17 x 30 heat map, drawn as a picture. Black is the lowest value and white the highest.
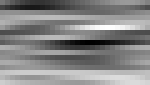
Streaks run across, left to right. The centre is the roughest part. The values follow a bell shape. Overall the values sit about 50% of the way up the scale.
